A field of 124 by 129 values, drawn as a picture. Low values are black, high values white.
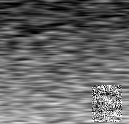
Values change most from cell to cell in the bottom right. On average the colour sits 40% of the way up the scale. In the bottom right lies a patch that is rougher than the rest. Values rise toward the bottom. Streaks run across, left to right.
